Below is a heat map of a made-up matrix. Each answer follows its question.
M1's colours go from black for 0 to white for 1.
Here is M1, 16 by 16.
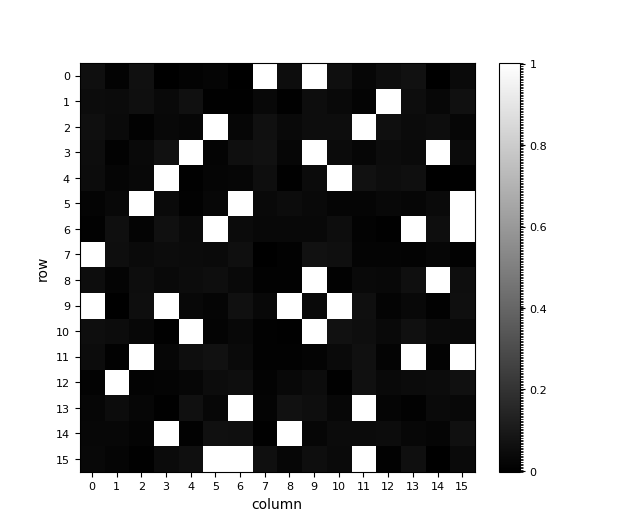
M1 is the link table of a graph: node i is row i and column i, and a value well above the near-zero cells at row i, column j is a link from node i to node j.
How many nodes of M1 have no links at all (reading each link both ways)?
0
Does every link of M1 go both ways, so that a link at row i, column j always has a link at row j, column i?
yes
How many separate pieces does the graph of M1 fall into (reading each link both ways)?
3
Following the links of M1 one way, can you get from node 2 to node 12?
no
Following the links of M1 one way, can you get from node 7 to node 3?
yes
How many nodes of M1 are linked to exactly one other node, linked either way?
3
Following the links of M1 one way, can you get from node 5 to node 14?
no
